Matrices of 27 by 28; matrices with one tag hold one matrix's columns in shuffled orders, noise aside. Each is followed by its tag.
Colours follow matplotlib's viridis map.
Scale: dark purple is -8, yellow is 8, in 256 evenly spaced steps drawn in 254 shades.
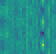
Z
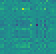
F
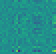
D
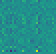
D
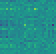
F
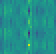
Z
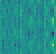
Z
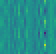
Z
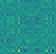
D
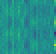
Z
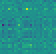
F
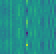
Z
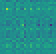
F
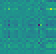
F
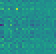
F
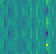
Z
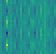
Z
